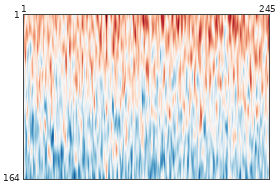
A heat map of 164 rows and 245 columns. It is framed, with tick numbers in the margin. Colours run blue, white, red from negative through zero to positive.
Slope: up to the top. Histogram: bell-shaped. Grain: streaks running down.
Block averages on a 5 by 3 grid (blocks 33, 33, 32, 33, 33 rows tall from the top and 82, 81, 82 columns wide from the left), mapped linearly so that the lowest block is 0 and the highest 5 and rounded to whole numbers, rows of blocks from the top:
4 5 5
3 3 4
2 2 3
1 1 2
0 0 0
